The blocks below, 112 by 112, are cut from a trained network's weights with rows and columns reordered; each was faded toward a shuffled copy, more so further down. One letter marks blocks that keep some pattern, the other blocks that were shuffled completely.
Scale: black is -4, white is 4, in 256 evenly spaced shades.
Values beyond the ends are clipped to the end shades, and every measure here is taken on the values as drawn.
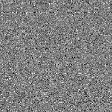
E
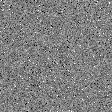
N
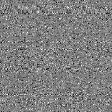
E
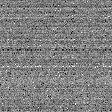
E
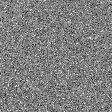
N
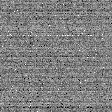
E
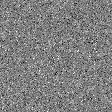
N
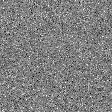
N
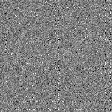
E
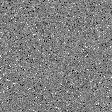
N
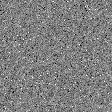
N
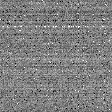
E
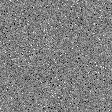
N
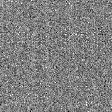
E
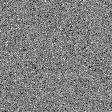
N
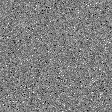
N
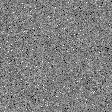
N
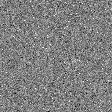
N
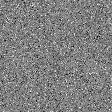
N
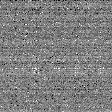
E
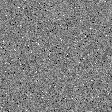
N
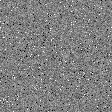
N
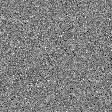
N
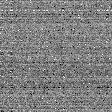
E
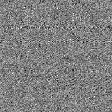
E
